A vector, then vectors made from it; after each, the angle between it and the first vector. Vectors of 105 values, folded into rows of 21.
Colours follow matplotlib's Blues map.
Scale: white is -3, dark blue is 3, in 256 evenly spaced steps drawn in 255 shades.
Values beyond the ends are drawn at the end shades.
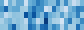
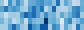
nearly parallel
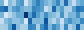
nearly parallel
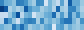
orthogonal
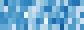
nearly opposite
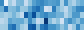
nearly parallel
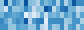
nearly opposite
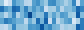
partly aligned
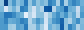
nearly opposite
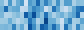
nearly parallel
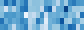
nearly opposite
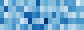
partly aligned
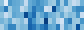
nearly parallel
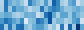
orthogonal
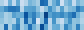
partly aligned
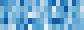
partly opposed
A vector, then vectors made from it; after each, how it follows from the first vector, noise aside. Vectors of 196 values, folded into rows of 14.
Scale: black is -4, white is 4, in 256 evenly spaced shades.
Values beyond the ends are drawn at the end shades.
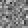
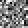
scaled up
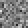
reversed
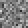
reversed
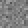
shrunk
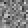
wrapped around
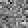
sign-scrambled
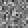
wrapped around
